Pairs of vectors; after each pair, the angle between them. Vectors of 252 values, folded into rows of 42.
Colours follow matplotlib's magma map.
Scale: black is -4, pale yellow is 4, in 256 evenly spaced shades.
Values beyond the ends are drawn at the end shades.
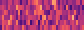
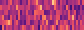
nearly parallel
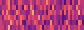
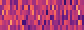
nearly parallel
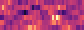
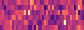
partly opposed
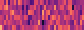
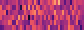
orthogonal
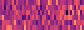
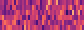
nearly parallel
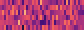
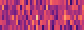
partly opposed
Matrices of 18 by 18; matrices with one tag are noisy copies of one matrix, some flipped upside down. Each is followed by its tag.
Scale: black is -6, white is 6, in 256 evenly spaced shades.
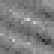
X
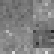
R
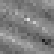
X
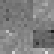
R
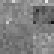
R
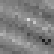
X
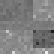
R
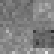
R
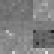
R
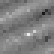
X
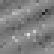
X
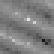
X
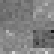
R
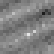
X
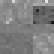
R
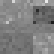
R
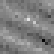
X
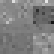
R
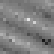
X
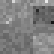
R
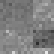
R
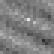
X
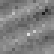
X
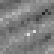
X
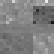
R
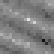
X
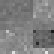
R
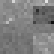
R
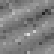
X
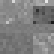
R
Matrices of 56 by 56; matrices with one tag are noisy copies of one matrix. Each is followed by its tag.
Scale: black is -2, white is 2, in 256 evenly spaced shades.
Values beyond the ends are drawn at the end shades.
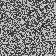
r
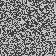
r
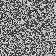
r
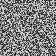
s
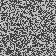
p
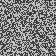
s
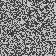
r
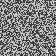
s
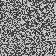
r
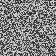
s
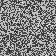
p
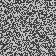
s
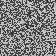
r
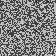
r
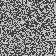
r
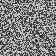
s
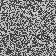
p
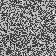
p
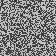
p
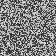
p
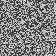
r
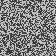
p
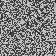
r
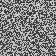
s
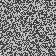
s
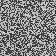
p
